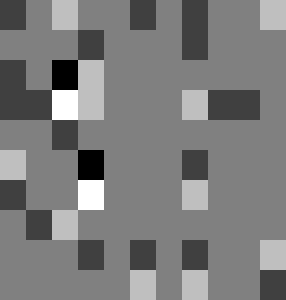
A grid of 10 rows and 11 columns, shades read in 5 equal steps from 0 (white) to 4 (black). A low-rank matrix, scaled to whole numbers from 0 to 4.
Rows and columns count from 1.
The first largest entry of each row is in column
1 4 3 1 3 4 1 2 4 11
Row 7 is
3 2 2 0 2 2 2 1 2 2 2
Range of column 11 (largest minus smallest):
2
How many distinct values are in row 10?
3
